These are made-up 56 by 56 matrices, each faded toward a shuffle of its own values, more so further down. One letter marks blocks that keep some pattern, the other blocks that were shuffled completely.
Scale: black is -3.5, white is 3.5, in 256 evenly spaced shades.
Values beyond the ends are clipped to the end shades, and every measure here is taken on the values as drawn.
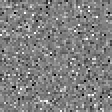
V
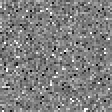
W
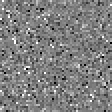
V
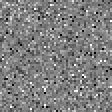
V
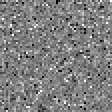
V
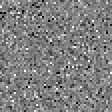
V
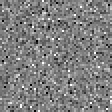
V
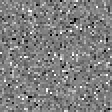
W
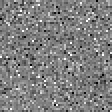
V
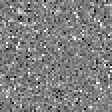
V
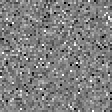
V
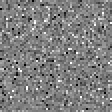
W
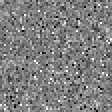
V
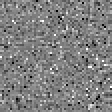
V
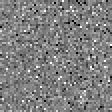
V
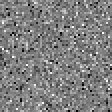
V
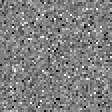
W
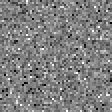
V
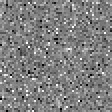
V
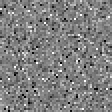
W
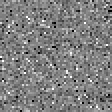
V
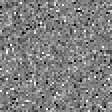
W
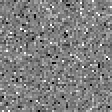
W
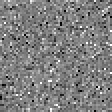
V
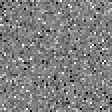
V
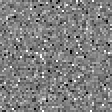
W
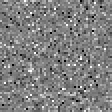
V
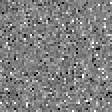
V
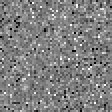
W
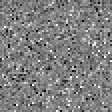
W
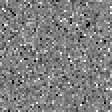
V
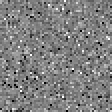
V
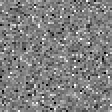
V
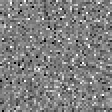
V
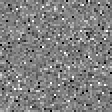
W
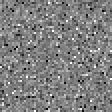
V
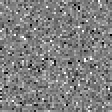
V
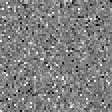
V
